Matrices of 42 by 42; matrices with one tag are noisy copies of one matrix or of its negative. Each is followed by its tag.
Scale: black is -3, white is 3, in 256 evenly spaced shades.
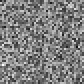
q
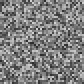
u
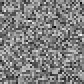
u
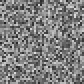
q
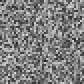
q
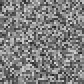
u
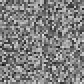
q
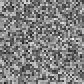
u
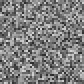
u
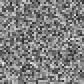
u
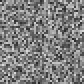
q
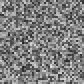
u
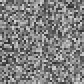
q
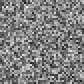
u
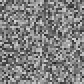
q
